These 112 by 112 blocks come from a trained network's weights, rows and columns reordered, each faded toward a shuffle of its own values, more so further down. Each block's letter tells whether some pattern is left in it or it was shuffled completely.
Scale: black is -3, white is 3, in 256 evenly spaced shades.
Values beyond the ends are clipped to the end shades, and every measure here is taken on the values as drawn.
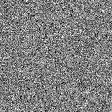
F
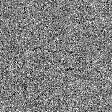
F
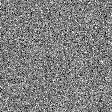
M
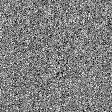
F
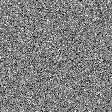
M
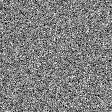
M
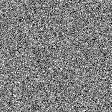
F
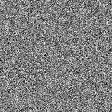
F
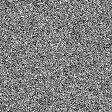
M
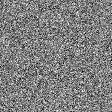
F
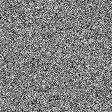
M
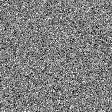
M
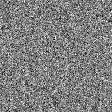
F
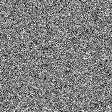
M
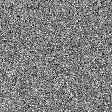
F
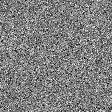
M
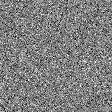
M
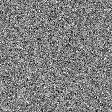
M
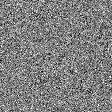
M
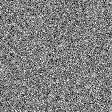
M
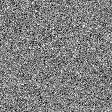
M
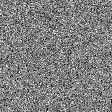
M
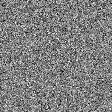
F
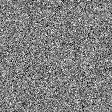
M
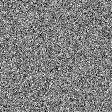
M
